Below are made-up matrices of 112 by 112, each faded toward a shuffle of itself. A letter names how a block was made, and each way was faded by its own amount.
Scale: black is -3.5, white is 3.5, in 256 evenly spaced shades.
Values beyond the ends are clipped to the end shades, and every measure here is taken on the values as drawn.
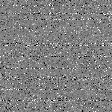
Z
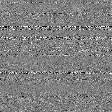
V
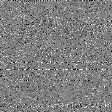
Z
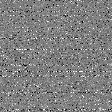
Z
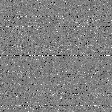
Z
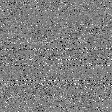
Z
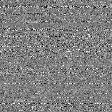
V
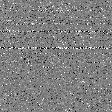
Z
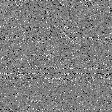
Z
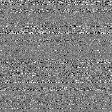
V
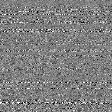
V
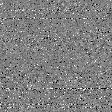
Z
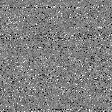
Z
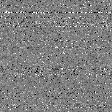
Z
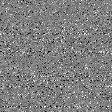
Z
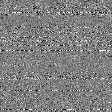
V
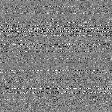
V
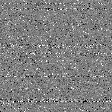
Z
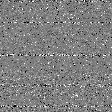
Z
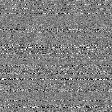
V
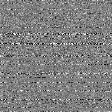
V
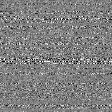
V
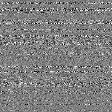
V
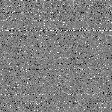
Z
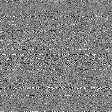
V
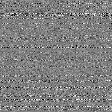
V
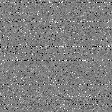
Z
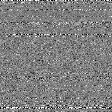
V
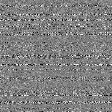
V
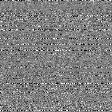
V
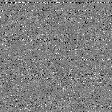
Z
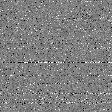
Z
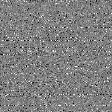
Z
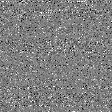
Z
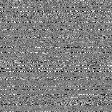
V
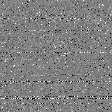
Z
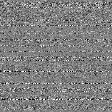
V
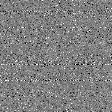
Z
